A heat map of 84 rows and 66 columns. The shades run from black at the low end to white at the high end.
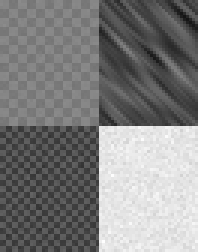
It is made of 2 by 2 panels. Panel 1,1: middling, checkered, faint in contrast. Panel 1,2: low, slanting down to the right. Panel 2,1: low, checkered. Panel 2,2: very high, fine-grained, faint in contrast.
